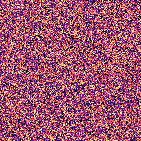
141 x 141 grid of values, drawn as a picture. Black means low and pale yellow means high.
Odd rows or columns: none. Histogram: flat. Grain: fine. Stripes: none. Average level on the scale: 50%. Seam: none. Slope: none. Mirror symmetry: none.
